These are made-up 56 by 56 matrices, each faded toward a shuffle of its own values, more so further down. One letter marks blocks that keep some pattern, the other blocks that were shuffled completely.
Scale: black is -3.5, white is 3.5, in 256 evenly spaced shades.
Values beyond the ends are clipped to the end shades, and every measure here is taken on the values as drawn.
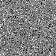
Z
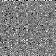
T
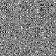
T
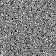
Z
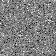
Z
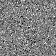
Z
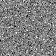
Z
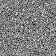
Z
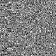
T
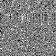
T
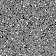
Z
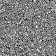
Z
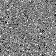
Z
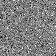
Z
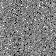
Z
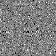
T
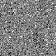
T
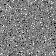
Z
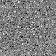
T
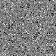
T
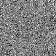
T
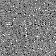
T
